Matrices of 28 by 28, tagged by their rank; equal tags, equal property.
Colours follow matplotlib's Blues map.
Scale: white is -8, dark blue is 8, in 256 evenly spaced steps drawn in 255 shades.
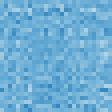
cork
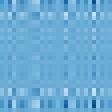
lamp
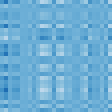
lamp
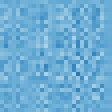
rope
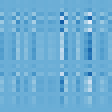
lamp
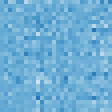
cork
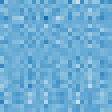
rope
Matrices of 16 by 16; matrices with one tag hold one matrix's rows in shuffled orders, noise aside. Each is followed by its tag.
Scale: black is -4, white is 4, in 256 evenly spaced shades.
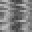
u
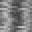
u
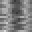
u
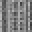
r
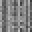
r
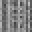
r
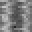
u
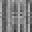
r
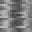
u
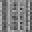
r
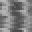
u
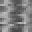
u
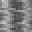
u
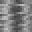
u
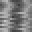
u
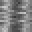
u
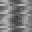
u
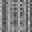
r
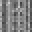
r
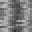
u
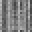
r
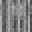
r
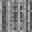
r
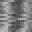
u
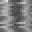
u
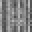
r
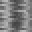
u
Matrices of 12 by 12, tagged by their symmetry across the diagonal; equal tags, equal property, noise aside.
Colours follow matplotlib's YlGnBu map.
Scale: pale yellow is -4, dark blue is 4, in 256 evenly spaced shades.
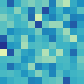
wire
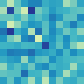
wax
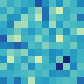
wax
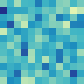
wire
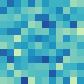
wire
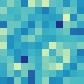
wax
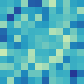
wax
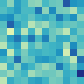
wire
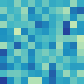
wire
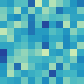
wire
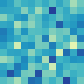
wire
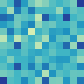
wax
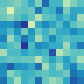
wire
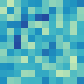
wax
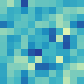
wax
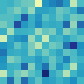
wax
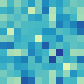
wax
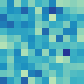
wire
